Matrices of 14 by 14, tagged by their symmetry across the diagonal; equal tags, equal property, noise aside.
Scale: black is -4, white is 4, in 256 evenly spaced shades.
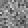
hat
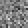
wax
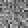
wax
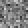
wax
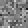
wax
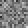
hat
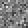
hat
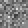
hat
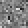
wax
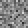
hat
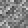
hat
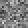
wax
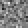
wax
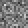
hat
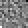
wax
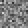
wax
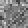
hat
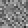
wax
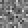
hat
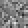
wax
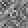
hat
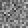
hat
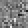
wax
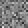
hat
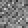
hat
